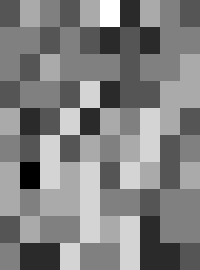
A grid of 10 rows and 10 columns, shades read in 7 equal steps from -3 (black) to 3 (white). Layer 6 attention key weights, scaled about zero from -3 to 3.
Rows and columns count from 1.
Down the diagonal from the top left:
-1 0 1 -1 -2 0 2 -1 0 -1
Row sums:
1 -7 0 -2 1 3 5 4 3 -5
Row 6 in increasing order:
-1 -1 -1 0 0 0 1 1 2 2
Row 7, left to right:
1 -3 2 1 2 -1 2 1 -1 1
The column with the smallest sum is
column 2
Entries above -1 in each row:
6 5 8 5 6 7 7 9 8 5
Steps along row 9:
up down same up down up down up same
